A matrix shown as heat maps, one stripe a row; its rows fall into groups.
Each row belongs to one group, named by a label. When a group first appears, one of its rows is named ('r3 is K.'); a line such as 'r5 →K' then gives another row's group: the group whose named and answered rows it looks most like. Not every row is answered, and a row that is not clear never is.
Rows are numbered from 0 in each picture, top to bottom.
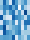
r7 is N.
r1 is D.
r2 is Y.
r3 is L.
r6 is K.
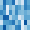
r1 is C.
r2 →C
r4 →Y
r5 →K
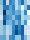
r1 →N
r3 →K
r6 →L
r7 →D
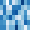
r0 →C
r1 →L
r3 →D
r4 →C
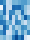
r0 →C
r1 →L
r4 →K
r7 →L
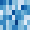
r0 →D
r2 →L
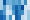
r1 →L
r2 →L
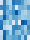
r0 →L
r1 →N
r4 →C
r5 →L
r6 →N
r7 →Y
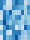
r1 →L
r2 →D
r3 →K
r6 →L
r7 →K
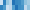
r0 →L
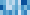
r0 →C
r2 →D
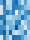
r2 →N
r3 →C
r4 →K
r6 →D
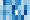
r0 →K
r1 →Y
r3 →L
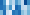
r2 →L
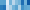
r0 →C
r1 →C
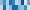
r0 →D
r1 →Y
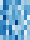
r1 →N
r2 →Y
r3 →Y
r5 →D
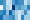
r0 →L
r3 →D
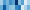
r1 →K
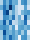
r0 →D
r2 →N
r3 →Y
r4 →D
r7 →D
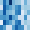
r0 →D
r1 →K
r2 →K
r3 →D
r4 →K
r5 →L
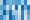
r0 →Y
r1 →C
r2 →D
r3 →D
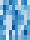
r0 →D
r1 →N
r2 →K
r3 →L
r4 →L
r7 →C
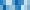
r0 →L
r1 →K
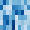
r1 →L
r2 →L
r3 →N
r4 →N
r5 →N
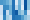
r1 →Y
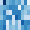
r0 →Y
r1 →D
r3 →K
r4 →C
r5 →C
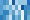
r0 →N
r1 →C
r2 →N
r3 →Y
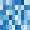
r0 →L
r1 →N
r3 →D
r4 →N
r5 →K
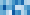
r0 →L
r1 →N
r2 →L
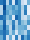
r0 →K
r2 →Y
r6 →N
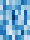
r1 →K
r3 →Y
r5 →L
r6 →C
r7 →K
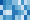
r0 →D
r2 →L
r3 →Y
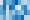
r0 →K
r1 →D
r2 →C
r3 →L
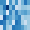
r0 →C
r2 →C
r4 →K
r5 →L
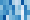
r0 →D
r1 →Y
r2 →N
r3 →Y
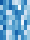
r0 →D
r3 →K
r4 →Y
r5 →Y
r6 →L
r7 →C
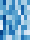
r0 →N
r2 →D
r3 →Y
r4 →K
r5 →D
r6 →D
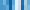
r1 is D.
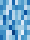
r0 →N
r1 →L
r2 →C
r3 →D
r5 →D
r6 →Y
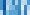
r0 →N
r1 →Y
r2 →Y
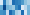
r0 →L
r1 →K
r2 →D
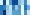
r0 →Y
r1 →Y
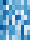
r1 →C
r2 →N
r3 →K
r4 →C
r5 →D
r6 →D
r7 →C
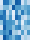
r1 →L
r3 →K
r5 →K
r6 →D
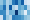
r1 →D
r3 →L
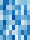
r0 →N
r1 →Y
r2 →Y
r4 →K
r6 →C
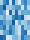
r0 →N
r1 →Y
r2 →C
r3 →L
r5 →D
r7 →C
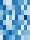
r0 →L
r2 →K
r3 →C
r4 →L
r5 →Y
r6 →D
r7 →K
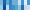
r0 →D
